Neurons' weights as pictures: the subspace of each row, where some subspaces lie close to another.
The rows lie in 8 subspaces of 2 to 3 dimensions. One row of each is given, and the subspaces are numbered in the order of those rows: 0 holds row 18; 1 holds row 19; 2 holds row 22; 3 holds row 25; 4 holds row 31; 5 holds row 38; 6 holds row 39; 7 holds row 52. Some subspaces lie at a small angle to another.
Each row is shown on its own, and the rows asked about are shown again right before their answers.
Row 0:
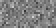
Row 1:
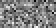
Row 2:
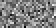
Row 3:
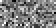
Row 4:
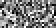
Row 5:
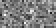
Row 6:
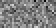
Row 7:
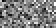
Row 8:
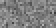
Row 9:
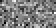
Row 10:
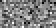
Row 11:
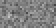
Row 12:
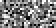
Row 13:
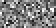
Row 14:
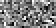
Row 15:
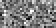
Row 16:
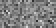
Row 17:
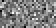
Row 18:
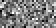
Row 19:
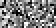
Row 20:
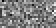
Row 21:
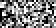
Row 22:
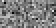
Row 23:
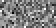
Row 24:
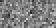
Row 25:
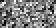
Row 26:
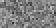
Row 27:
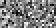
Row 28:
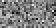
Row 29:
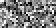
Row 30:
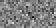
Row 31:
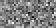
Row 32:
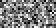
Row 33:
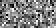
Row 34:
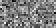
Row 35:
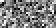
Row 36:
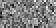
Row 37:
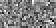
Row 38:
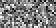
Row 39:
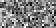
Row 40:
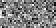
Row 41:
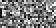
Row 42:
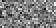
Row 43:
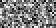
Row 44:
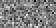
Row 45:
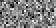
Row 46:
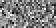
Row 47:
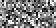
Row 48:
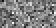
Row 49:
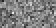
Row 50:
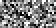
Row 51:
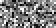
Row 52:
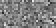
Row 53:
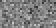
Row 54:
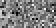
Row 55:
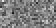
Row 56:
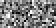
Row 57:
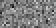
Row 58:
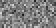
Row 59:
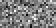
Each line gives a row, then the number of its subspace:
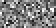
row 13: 4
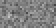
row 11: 7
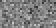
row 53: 2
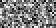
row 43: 0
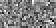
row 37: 7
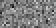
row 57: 4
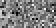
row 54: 1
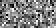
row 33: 4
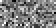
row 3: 3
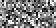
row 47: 4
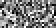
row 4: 0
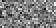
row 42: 1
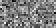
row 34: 3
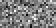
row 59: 4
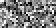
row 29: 6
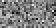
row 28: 2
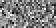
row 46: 0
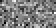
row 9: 3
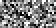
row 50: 1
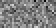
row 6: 5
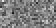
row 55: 3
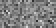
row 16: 7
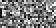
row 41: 2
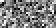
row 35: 3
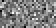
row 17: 0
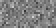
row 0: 4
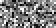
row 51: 3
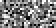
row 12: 2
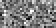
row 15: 7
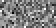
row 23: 0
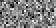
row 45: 4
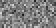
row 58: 5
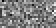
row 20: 2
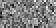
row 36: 5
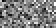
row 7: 1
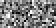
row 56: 7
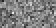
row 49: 6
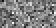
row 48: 6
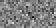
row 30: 4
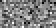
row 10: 2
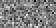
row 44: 5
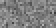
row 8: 6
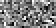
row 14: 7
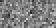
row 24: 7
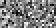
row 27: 1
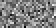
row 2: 5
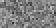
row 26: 6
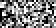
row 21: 6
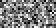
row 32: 0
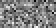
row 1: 5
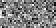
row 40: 1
